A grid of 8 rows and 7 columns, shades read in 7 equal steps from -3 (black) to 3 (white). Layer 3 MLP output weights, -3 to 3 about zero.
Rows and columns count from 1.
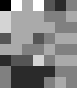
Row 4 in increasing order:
-1 -1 0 1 1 1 1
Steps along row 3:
down same same same down same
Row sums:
1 6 6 2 3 0 -8 -5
